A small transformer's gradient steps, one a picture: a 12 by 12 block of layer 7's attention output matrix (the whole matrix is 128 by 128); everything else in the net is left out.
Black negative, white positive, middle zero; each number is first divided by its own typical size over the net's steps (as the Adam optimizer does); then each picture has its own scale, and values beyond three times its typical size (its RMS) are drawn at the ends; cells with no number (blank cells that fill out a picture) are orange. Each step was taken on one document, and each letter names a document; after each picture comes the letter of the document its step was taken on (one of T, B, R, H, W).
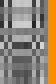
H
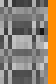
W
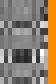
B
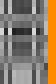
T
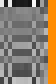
W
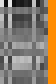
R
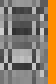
R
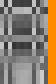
T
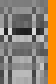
T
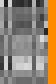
R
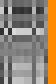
R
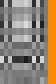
H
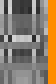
T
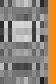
H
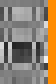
B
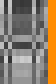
R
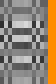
H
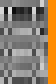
W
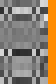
H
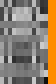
H
